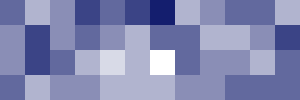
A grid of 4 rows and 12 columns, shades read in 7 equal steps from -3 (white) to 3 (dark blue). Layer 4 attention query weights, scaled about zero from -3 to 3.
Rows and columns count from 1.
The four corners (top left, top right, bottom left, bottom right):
1 -1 1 1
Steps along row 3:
up down down down up down up down same down up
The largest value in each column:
1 2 1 2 1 2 3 1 0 1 1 2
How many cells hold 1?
14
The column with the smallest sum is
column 5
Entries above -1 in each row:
9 9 7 8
